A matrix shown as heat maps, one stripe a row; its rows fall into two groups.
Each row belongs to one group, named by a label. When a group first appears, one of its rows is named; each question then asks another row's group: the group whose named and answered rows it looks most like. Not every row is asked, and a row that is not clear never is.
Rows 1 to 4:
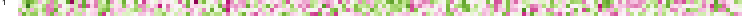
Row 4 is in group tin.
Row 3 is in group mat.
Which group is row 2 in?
mat
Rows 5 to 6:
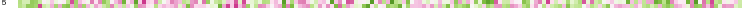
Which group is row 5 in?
mat
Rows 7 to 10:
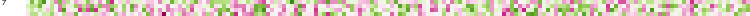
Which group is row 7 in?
tin
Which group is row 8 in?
mat
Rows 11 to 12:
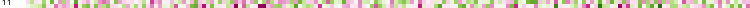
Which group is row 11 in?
mat
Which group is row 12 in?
tin
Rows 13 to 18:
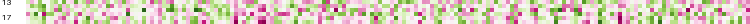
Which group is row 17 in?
tin
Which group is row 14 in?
tin
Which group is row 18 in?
tin
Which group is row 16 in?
mat
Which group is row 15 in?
tin
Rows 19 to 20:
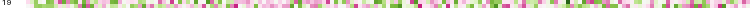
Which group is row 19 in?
mat
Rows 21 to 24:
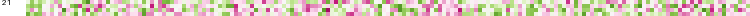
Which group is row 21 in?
tin
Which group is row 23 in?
mat
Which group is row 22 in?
mat
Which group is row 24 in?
mat
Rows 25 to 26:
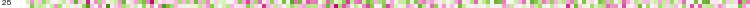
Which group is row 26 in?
tin
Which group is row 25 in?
mat
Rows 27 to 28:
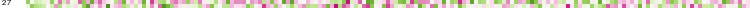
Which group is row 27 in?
mat
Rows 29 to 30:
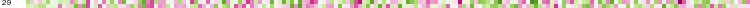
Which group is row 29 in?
mat
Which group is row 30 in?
mat
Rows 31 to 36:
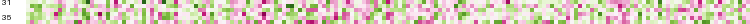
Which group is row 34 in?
tin
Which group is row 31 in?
tin
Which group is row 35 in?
tin
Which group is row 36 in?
mat
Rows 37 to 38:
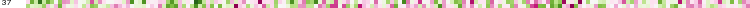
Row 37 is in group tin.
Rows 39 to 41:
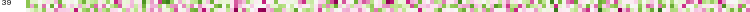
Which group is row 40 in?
mat
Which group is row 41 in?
tin
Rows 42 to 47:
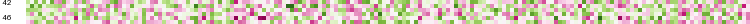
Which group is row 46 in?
tin
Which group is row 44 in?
mat
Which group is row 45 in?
mat
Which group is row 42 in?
mat
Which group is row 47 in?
mat
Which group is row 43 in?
tin
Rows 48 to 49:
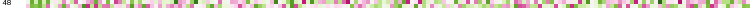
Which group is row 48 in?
tin
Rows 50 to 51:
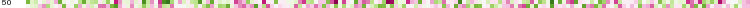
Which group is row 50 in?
tin
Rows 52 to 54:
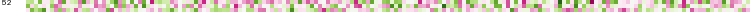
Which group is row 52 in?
mat
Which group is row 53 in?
mat
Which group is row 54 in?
tin
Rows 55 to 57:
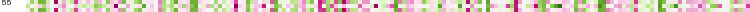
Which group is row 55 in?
tin
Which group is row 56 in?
tin
